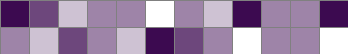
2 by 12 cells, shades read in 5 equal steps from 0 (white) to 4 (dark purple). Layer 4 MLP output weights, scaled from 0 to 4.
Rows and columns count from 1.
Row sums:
27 22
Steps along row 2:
down up down down up down down down up same down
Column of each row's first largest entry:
1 6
